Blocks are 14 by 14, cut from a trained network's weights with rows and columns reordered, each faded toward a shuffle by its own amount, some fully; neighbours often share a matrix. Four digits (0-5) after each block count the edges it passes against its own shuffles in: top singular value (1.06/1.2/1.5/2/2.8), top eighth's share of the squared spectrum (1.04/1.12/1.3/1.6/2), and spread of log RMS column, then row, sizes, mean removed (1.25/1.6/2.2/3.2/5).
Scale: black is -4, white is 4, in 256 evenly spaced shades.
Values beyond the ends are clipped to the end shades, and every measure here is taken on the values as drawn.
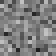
0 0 0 0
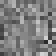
2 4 2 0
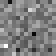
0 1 0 0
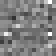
2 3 0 0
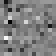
1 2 0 0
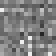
1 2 1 0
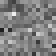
0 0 0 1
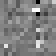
2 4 1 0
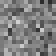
2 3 0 0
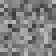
0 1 0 0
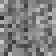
1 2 2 0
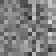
3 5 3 0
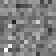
0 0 0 0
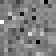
0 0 0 0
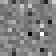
1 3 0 0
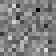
0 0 1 0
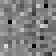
2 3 0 0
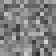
1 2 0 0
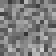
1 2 0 0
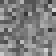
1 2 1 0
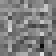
2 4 1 0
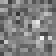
1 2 0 0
